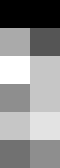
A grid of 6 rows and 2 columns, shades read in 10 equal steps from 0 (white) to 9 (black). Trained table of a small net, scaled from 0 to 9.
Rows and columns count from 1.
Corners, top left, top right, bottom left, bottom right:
9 9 5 4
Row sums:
18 9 2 6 3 9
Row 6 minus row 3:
5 2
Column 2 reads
9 6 2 2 1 4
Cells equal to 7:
0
